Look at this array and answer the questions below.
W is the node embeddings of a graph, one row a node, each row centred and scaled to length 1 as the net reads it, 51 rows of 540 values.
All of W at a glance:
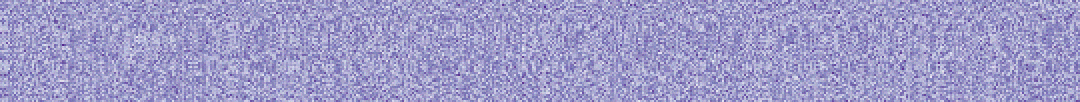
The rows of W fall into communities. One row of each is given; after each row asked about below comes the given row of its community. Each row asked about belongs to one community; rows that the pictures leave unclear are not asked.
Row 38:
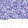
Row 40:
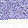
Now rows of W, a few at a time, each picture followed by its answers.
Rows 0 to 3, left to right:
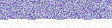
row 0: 38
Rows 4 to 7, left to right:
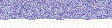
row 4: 38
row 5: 40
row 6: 38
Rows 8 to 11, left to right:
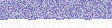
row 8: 40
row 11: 40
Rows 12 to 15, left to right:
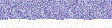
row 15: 40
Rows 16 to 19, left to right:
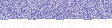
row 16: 38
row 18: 40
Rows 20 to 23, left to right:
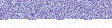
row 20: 40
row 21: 38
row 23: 40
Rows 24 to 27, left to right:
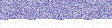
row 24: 38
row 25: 40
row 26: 38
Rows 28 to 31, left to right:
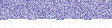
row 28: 38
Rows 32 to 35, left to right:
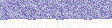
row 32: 40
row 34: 40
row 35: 40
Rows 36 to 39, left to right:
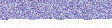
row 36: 40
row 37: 38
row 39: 40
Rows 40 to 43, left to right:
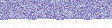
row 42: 40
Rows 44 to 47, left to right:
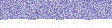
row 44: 38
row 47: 38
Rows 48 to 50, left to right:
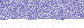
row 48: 38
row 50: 40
